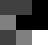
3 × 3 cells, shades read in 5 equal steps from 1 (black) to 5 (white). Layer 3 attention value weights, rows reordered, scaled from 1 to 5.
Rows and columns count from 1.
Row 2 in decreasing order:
3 1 1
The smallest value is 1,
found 3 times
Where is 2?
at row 1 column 1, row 1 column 2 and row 3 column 1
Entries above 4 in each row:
0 0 1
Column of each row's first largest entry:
1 1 3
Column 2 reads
2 1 3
